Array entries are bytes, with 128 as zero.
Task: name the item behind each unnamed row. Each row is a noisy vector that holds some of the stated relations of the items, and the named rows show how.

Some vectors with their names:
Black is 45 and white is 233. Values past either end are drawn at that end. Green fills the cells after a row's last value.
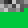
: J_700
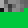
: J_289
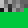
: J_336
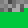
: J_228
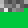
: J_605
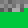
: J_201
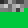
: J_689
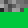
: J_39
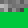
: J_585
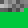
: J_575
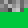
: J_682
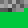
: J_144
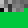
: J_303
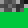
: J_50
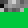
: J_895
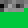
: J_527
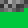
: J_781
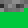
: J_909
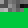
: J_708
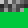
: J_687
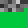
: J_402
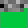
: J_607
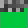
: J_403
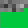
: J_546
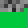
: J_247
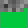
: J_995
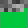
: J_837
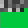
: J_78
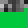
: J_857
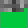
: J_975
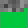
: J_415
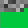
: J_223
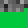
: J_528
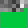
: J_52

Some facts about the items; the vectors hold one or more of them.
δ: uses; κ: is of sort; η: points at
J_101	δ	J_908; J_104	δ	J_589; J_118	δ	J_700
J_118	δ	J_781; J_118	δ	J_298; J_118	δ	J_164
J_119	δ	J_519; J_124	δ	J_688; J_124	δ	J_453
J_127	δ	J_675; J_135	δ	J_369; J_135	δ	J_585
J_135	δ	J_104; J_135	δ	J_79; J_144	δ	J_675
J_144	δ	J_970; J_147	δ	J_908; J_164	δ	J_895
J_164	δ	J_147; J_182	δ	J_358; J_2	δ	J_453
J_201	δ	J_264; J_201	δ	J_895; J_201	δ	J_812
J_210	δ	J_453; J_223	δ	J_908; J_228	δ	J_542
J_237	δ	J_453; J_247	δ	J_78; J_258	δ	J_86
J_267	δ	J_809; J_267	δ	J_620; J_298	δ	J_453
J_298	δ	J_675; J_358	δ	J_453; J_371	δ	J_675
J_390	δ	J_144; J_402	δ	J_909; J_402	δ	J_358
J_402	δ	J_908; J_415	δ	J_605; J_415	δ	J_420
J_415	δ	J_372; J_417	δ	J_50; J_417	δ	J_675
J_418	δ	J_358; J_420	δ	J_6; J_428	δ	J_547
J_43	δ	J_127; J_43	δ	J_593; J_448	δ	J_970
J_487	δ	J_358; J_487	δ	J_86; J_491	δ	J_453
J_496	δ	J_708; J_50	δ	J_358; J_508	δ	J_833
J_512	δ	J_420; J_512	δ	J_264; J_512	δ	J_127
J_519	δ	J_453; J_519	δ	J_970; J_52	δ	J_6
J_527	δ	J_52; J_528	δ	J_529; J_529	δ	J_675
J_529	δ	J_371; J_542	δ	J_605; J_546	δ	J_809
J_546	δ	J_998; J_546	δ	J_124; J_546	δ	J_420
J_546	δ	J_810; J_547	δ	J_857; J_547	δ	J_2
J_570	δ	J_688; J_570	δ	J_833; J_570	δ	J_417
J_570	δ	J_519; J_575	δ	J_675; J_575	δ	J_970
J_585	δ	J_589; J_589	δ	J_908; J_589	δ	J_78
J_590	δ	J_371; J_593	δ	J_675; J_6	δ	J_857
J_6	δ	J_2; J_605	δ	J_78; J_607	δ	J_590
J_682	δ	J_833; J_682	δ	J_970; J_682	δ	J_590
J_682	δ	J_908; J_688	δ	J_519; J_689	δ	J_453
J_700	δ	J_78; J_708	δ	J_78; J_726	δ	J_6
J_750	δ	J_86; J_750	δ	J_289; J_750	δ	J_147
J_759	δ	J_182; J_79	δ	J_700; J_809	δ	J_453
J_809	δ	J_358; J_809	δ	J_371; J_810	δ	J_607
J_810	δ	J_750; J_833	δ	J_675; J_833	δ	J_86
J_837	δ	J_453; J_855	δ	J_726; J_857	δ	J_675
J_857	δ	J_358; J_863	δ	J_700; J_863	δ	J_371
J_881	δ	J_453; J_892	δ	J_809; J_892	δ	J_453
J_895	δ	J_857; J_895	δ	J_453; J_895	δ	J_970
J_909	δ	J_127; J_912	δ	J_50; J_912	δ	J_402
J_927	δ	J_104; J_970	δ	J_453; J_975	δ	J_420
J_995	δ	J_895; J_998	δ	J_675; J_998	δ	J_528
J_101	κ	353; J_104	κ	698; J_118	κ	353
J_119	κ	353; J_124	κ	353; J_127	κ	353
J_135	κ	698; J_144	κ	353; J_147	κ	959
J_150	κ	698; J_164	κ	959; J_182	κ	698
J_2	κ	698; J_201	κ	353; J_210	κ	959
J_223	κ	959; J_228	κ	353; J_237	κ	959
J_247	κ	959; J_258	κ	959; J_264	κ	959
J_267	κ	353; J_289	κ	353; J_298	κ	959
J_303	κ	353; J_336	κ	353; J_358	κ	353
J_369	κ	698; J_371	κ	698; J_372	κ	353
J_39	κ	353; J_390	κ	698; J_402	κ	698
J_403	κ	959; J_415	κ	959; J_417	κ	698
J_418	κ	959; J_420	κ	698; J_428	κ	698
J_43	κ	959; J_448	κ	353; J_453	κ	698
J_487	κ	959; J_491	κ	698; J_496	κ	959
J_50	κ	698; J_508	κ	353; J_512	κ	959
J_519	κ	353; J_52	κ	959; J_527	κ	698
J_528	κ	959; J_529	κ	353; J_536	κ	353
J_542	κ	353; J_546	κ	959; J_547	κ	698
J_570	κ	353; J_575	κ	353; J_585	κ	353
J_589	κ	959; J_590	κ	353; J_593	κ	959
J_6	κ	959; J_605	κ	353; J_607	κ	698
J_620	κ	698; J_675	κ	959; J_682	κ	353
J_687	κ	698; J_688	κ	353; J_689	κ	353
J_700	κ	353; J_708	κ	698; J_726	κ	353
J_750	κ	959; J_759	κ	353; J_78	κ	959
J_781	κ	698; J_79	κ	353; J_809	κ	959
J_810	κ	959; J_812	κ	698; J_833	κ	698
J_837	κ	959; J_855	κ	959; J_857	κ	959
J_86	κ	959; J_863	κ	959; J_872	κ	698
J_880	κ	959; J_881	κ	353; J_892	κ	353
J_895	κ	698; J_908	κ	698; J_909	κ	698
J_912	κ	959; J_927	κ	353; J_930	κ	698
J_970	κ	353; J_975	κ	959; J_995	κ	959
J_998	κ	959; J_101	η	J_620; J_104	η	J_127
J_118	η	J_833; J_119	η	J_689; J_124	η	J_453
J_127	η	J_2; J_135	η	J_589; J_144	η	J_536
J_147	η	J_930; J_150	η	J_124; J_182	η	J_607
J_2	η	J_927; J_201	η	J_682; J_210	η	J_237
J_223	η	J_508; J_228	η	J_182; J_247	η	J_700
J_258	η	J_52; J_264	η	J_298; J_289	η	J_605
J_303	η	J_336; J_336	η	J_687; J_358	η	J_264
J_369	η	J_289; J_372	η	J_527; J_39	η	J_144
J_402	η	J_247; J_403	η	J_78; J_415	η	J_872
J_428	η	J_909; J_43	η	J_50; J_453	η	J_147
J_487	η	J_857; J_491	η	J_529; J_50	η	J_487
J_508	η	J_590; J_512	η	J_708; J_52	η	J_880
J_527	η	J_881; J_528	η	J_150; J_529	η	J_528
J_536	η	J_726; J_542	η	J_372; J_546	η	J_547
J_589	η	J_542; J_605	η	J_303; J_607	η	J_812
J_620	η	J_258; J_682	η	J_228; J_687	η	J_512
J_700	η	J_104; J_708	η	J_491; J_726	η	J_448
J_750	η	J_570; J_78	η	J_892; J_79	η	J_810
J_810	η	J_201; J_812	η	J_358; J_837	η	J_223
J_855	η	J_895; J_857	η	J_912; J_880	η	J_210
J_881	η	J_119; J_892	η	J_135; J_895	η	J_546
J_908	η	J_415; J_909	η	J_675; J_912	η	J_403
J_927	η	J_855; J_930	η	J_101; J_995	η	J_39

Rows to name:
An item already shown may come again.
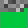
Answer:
J_223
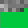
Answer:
J_585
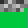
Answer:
J_970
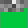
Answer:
J_927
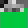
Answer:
J_2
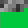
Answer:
J_547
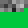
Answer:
J_855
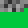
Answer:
J_247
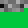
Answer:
J_607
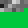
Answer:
J_104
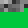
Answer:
J_512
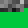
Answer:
J_675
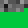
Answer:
J_528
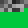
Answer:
J_237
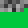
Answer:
J_247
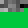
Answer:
J_708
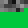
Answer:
J_418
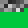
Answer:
J_589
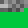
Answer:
J_575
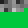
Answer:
J_124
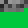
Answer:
J_369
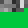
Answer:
J_6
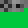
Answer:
J_930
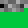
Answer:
J_607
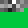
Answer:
J_127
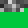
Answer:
J_491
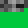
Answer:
J_150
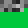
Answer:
J_298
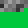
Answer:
J_390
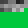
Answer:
J_881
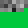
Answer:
J_855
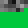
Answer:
J_418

